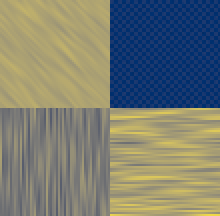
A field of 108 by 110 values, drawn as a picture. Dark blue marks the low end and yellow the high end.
It is made of 2 by 2 panels. Panel 1,1: high, slanting down to the right, faint in contrast. Panel 1,2: very low, checkered, faint in contrast. Panel 2,1: middling, streaked downward. Panel 2,2: high, streaked across.
